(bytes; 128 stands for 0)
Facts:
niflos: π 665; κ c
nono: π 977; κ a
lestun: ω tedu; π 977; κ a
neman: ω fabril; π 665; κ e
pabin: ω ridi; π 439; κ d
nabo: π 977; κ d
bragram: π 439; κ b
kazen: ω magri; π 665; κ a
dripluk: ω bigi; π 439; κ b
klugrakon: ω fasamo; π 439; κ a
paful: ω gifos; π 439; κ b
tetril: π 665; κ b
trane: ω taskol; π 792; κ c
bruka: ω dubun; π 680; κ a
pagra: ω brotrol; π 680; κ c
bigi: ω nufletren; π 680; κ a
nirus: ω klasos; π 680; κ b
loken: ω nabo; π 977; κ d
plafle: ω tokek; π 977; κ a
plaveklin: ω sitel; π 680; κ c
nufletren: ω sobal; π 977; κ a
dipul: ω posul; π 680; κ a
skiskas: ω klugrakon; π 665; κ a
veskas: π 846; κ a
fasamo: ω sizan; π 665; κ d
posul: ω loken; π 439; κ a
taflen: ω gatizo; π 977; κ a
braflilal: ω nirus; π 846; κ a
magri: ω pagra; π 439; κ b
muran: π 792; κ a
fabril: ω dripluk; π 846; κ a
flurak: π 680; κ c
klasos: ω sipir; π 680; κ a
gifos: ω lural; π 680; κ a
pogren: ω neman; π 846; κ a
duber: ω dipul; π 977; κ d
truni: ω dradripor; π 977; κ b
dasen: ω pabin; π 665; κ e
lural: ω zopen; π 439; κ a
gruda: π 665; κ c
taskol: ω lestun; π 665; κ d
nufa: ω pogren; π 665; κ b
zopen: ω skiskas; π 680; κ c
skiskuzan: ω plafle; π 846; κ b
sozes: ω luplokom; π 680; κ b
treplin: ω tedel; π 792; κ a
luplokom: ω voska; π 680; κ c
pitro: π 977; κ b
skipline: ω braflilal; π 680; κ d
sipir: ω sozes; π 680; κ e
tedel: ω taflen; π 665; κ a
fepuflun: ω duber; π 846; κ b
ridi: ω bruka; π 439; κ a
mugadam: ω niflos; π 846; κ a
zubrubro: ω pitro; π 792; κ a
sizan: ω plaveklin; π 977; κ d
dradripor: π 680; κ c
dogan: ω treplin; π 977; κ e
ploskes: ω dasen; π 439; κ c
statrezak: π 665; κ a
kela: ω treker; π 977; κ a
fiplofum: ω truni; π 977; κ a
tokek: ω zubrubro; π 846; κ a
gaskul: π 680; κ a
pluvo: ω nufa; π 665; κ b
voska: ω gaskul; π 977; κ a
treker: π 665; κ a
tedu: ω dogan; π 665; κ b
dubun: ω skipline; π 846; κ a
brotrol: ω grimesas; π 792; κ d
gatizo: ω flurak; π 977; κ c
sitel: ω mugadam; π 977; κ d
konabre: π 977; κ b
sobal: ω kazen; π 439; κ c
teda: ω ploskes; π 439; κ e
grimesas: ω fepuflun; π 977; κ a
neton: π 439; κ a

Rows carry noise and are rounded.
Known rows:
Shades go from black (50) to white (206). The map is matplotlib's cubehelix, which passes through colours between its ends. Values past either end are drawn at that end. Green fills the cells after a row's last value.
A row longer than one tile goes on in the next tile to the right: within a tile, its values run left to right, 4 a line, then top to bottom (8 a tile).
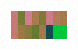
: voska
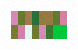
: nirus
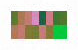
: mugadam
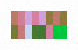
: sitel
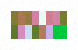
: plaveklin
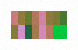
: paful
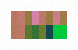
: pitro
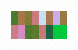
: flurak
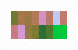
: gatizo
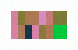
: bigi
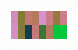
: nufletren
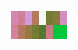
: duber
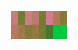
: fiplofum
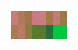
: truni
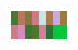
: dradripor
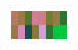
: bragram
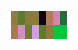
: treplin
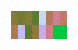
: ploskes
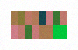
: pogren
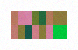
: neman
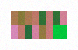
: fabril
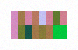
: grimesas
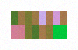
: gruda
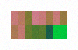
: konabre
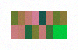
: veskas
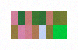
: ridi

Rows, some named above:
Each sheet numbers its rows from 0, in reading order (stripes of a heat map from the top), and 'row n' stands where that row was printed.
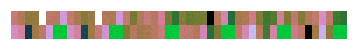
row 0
pagra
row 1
pagra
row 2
gifos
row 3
tedel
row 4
taskol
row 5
posul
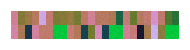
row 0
bigi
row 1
gaskul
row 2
posul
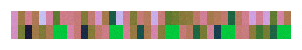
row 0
grimesas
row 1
fepuflun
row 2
dipul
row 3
gaskul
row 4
nabo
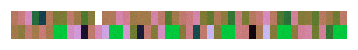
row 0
dasen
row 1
sobal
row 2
kazen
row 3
teda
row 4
posul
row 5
sozes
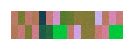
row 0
taflen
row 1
trane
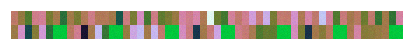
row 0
bragram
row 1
neton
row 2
pabin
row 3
brotrol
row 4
loken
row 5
grimesas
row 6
skiskuzan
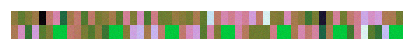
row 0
treplin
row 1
tetril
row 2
pabin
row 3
luplokom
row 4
duber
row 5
tedu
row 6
sizan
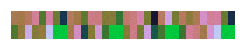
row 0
skiskas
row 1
bragram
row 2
dogan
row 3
klugrakon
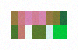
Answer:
fasamo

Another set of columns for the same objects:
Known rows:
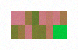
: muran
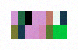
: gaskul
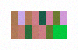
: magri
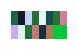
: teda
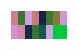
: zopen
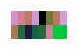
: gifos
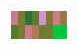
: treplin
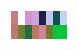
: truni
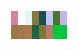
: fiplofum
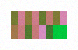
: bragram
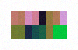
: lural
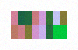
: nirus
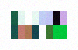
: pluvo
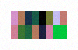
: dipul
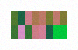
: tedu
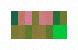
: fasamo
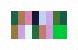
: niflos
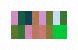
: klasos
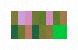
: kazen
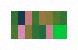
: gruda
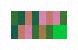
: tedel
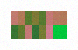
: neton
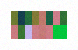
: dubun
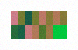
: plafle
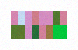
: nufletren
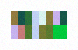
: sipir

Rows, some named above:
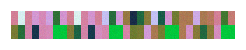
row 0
bigi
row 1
bigi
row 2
skipline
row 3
sobal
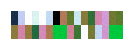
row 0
neman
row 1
mugadam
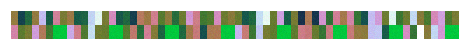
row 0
skipline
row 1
sipir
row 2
taskol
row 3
kazen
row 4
sipir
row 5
ridi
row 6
sozes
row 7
mugadam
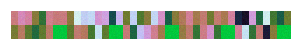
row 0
klugrakon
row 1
dripluk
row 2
sitel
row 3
bragram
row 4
dasen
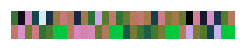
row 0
pabin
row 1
gatizo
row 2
skiskas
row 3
ploskes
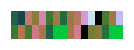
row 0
taskol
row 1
paful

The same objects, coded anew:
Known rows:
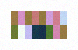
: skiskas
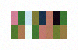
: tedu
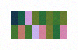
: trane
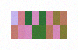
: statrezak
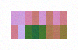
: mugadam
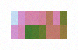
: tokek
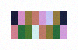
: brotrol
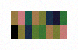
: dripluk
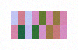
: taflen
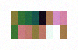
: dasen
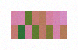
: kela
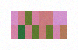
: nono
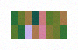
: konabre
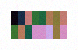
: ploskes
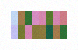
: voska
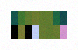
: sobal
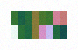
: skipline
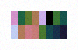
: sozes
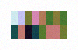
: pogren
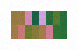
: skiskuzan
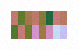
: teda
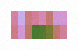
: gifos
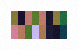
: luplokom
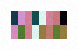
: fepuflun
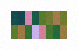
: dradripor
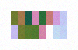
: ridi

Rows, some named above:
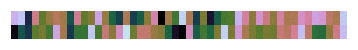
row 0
nufletren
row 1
magri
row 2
nirus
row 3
neman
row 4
gaskul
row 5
lural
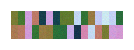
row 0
taskol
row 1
grimesas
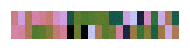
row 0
gifos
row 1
sobal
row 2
kazen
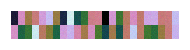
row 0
brotrol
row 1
sipir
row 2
lural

